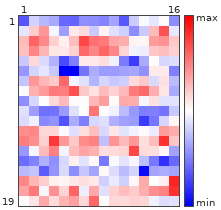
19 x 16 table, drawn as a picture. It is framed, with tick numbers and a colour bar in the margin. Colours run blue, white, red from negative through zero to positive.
Stripes: horizontal, repeating 4 times. Seam: none. Histogram: bell-shaped. Slope: none. Rings: centred on the top middle.
